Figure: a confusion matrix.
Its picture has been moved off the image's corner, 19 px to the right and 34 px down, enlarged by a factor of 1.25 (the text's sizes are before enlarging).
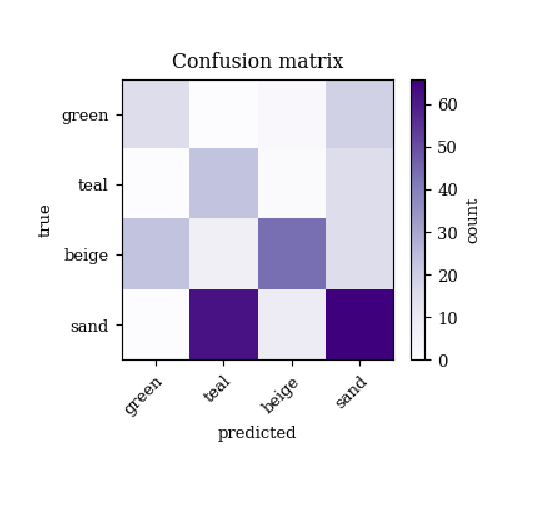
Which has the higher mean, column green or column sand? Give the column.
sand
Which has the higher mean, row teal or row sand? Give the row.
sand
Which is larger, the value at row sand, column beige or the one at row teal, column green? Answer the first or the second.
the first
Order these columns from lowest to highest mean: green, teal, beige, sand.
green, beige, teal, sand
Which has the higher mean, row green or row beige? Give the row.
beige
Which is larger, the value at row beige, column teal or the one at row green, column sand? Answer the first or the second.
the second
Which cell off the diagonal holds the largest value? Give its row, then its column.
sand, teal
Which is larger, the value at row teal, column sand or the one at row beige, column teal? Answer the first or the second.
the first
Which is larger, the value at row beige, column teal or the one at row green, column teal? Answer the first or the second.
the first
